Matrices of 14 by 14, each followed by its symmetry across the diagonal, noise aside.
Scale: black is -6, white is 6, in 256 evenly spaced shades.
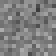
neither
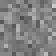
neither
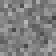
neither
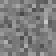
neither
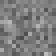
neither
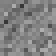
symmetric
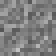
symmetric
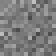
symmetric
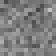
neither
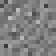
symmetric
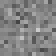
neither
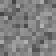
symmetric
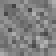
symmetric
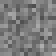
neither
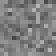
neither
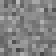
neither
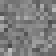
neither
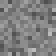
symmetric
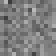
neither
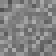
symmetric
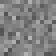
neither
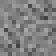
symmetric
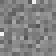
symmetric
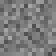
symmetric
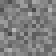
symmetric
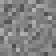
symmetric
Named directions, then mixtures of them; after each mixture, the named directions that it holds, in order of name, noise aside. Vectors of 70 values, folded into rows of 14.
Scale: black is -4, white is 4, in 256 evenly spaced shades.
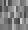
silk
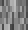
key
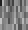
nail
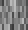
key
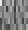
key, nail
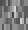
key, silk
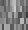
key, silk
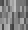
key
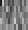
nail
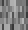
key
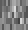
key, silk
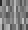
key, nail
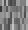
key, silk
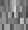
key, silk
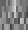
key, silk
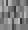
silk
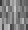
key, nail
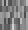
key, silk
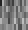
nail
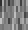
nail, silk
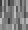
nail, silk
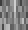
key, nail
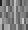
key, nail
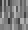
nail, silk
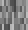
key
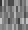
nail, silk
